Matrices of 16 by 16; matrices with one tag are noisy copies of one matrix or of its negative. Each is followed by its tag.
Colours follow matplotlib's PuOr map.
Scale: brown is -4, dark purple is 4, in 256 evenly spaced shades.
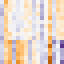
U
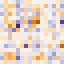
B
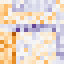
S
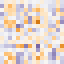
B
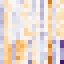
U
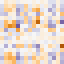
B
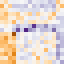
S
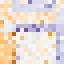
S
